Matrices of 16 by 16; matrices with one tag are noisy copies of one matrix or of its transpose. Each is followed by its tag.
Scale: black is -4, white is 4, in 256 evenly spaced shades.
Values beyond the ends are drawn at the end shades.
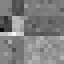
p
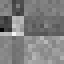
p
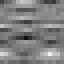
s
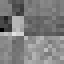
p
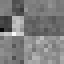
p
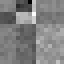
p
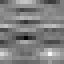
s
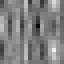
s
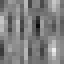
s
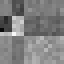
p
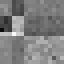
p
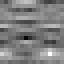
s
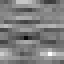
s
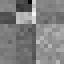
p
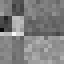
p
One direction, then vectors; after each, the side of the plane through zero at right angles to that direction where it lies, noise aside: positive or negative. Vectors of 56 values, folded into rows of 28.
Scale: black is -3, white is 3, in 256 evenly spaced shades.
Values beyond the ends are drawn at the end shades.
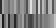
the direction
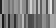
positive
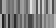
positive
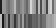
positive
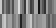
negative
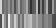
negative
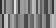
positive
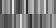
positive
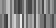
negative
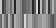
negative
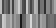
negative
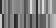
positive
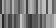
positive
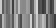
negative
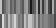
negative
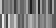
negative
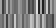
negative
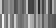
negative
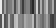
negative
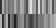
positive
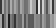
positive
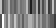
negative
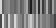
negative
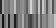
positive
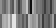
negative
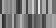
positive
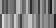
negative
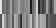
negative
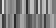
positive
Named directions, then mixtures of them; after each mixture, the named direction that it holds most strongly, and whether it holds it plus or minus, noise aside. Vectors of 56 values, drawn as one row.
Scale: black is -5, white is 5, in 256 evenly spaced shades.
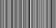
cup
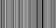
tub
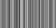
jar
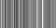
tub, minus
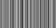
jar, minus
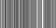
tub, minus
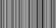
tub, plus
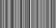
cup, plus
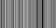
tub, plus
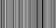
tub, plus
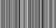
jar, plus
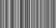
jar, minus
